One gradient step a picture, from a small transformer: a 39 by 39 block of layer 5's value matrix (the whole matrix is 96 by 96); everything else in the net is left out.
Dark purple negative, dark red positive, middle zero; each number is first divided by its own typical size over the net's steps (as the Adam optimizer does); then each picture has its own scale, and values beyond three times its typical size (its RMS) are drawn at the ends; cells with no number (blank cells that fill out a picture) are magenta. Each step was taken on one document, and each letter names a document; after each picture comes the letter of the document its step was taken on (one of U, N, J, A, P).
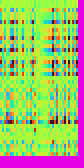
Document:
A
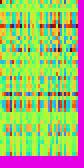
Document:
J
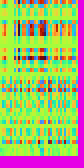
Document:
J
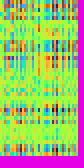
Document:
A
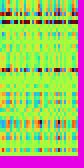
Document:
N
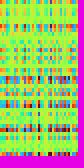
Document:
J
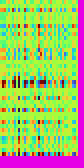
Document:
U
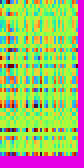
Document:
N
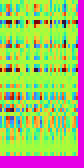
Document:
N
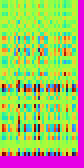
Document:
U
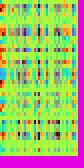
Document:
U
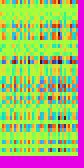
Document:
J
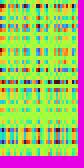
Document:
U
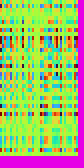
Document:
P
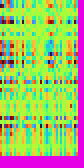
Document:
P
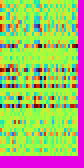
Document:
N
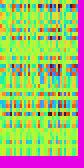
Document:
J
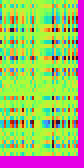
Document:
A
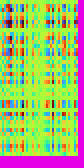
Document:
A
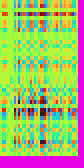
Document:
J
